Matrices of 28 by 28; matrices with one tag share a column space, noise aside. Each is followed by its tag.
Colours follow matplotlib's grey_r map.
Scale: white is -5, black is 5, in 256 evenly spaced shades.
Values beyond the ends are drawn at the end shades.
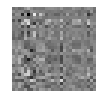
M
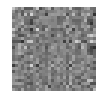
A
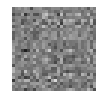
M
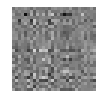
M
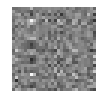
M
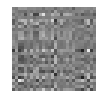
M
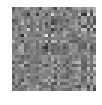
A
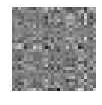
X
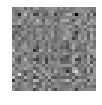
M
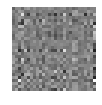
M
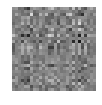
A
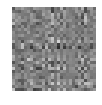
X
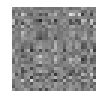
M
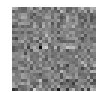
X
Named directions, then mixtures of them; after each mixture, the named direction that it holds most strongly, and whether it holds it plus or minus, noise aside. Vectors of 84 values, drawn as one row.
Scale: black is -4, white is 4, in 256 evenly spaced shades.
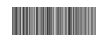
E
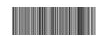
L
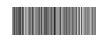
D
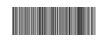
L, plus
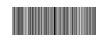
D, plus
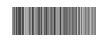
D, plus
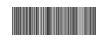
L, minus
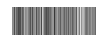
D, plus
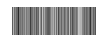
L, minus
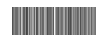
E, plus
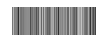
L, minus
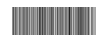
L, plus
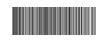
D, plus
